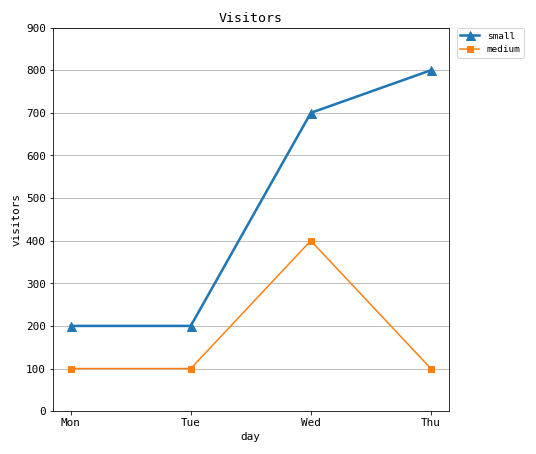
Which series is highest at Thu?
small
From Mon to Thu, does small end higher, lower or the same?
higher
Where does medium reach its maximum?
Wed
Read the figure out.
Title: Visitors
x-axis: day, ticks Mon Tue Wed Thu
y-axis: visitors, ticks 0 100 200 300 400 500 600 700 800 900
Legend: small, medium
Values:
small: 200 200 700 800
medium: 100 100 400 100
